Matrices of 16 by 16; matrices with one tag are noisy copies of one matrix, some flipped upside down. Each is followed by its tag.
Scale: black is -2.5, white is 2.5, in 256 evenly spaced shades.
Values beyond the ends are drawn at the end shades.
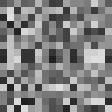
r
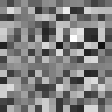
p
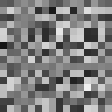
p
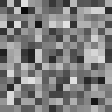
r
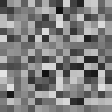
p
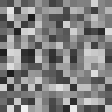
r
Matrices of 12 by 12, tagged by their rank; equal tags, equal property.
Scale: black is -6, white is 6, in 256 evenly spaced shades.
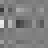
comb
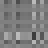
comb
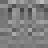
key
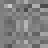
key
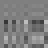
comb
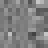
key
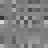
key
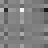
comb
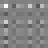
comb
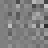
key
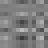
comb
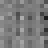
key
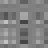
comb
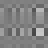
comb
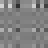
comb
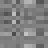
key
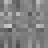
key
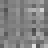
key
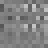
key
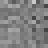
key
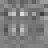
key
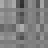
comb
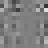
key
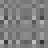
comb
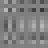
comb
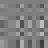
comb
